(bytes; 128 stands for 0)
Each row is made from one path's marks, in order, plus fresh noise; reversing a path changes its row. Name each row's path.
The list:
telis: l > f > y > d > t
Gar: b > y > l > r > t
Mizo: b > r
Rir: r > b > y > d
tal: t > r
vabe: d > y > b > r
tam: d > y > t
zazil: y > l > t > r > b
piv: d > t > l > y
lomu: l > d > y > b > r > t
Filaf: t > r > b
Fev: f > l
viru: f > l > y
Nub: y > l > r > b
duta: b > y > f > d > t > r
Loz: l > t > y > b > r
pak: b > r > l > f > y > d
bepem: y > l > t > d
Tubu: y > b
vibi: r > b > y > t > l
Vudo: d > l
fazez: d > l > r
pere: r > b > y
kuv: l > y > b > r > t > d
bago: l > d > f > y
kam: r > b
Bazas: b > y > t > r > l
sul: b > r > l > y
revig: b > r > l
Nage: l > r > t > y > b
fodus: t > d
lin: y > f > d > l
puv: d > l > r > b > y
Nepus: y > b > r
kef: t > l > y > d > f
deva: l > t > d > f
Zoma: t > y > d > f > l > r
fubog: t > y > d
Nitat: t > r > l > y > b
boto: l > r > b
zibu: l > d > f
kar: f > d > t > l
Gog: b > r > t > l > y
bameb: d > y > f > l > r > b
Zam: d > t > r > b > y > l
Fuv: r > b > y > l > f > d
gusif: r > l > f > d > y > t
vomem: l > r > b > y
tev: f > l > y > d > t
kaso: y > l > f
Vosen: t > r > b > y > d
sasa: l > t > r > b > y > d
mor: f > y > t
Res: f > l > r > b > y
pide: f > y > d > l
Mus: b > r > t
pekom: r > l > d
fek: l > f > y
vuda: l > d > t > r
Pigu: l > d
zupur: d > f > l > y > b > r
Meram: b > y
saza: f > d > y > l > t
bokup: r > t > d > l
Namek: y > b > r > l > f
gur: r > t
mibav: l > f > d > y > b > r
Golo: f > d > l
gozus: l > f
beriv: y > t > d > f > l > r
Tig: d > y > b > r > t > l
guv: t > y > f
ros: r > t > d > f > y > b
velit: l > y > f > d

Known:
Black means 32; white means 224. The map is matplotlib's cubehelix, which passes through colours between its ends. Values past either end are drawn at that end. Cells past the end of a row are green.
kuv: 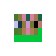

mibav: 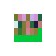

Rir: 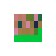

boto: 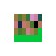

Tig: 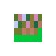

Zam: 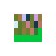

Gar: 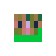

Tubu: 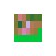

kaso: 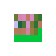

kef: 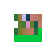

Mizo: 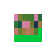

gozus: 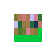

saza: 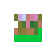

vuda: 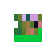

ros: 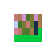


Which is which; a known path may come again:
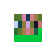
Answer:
Loz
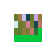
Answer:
Zam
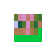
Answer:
kaso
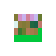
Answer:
Golo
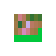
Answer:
Tubu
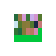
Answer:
Pigu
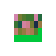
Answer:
Mizo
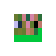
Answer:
Nage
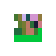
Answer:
deva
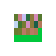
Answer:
Tig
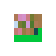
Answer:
mor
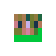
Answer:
Gar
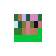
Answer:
lomu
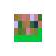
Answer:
gozus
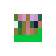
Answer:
mibav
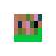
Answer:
pak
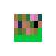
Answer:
boto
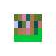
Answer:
zazil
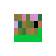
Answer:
pekom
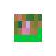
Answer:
Meram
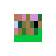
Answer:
gusif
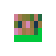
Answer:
pere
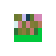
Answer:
fodus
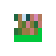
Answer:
piv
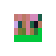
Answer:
Res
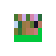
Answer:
puv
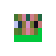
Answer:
kuv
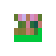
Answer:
tev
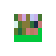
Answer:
zibu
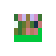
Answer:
bago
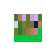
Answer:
fazez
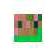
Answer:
Rir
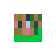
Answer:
Bazas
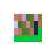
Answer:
ros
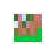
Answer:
tam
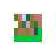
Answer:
Zoma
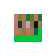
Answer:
vibi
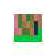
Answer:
gur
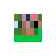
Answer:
sasa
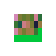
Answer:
kam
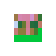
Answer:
viru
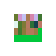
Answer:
zupur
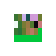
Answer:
vuda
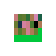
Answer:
revig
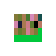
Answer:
vomem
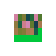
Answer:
Mus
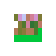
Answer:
saza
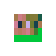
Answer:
Namek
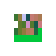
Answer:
kef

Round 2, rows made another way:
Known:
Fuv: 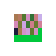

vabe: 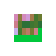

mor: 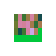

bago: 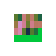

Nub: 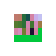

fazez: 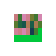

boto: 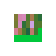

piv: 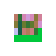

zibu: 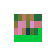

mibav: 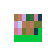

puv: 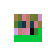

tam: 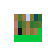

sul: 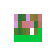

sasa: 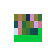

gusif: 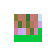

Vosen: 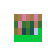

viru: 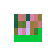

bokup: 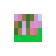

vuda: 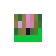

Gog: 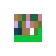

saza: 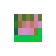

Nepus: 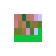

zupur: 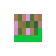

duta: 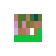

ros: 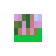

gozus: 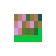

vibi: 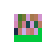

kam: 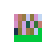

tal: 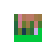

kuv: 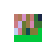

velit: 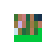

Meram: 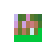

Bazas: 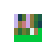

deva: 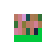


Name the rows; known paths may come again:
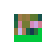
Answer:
lomu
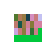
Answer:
kaso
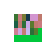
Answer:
Res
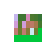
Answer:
Meram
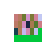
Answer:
Rir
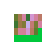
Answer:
Fev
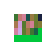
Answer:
fek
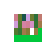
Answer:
revig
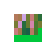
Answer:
vomem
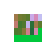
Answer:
zazil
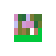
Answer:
Gar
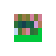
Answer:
Zam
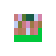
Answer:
lin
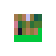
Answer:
tam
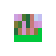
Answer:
ros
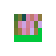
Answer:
Golo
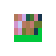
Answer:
mibav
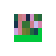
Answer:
Loz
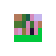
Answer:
Nub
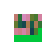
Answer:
fazez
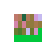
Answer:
Namek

